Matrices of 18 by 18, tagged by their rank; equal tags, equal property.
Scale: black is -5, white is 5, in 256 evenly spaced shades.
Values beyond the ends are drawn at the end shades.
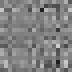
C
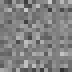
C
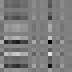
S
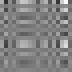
S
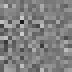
C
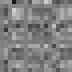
C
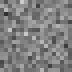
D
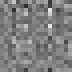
C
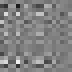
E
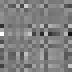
E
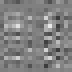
E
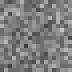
D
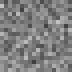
D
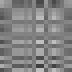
S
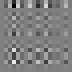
S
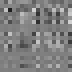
E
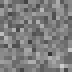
D
